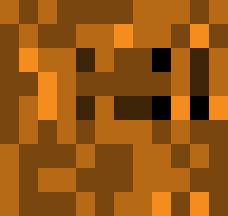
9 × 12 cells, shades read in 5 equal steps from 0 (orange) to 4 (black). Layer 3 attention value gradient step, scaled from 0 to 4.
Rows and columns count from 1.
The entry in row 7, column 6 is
2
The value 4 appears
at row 3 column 9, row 5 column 9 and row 5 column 11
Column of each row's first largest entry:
2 1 9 11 9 1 2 2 2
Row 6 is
2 1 2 1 2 1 1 1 2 1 2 2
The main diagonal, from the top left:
1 1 1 1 3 1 2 1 0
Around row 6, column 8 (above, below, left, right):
3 1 1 2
